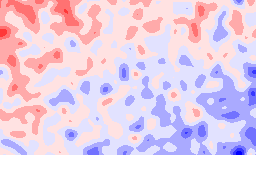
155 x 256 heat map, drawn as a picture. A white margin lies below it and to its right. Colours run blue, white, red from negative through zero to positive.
The field climbs toward the top left. Neither half mirrors the other. The ninth with the lowest average is the bottom right. No single row or column stands out from its neighbours. The top left is the ninth with the highest average.
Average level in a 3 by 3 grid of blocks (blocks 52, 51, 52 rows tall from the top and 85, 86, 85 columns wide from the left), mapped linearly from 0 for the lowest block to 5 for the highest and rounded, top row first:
543 | 421 | 310
